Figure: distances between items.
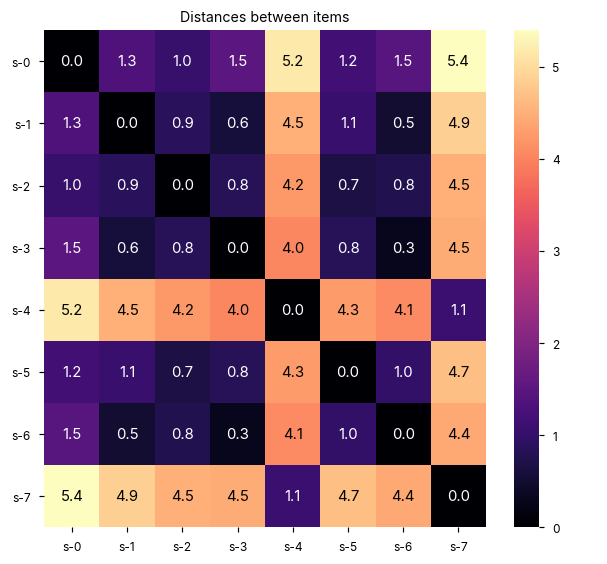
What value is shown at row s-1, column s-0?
1.3
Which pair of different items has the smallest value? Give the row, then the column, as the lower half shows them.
s-6, s-3
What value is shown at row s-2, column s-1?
0.9
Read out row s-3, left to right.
1.5 0.6 0.8 0.0 4.0 0.8 0.3 4.5
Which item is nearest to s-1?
s-6
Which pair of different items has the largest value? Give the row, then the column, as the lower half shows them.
s-7, s-0
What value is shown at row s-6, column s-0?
1.5
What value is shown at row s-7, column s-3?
4.5
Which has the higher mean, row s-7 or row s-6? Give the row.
s-7
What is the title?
Distances between items
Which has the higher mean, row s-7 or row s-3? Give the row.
s-7
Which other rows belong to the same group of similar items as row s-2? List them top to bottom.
s-0, s-1, s-3, s-5, s-6
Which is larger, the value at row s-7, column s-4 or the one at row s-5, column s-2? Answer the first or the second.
the first
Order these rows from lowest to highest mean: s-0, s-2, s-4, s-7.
s-2, s-0, s-4, s-7
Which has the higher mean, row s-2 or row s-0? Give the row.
s-0
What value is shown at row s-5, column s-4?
4.3
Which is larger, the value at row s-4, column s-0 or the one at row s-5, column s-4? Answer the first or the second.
the first
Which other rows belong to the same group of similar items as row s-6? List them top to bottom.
s-0, s-1, s-2, s-3, s-5
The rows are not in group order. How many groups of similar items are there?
2
